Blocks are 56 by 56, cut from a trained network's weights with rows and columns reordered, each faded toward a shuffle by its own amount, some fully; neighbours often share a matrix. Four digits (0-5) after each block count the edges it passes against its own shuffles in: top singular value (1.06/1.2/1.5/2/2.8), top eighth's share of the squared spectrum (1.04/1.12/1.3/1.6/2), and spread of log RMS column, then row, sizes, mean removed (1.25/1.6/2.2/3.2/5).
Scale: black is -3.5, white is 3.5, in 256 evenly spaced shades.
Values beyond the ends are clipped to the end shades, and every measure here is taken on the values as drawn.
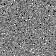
0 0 0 0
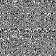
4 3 0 2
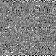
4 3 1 3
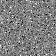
0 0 0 0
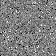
0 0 0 0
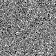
2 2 0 0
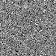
1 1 0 0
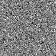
2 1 0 0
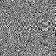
4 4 1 2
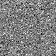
3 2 0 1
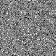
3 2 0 1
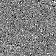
2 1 0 0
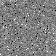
2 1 0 0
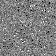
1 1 0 0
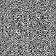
2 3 1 2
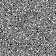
0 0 0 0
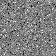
0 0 0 0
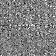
3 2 0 2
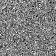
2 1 0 0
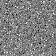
0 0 0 0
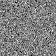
1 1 1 0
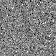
0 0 0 0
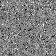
0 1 0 1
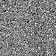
1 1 0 0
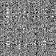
3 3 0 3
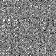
2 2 1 2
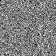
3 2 0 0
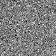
2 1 0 0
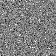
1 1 0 0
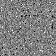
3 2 0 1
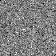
2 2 0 0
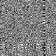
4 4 2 2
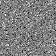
2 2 1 0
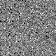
2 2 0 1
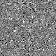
2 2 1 1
